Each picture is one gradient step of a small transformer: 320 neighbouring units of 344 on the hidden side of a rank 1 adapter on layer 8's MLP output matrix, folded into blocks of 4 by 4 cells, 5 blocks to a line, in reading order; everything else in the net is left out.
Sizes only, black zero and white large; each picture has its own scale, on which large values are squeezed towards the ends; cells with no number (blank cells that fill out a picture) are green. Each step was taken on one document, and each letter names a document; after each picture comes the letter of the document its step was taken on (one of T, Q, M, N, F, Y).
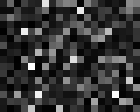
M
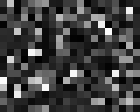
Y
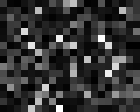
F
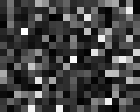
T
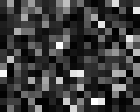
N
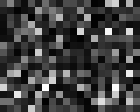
Y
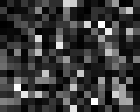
N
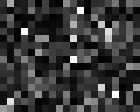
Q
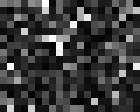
Q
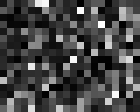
T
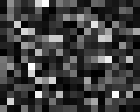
T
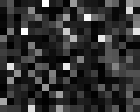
Q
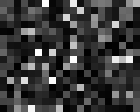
M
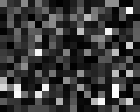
Y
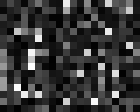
Y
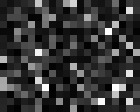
Y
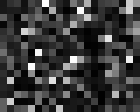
M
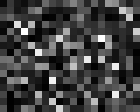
F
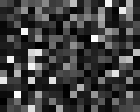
T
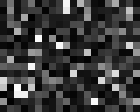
N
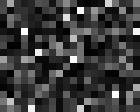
Q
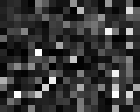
T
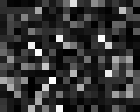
F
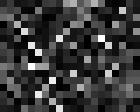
F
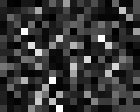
F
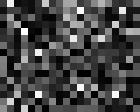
T
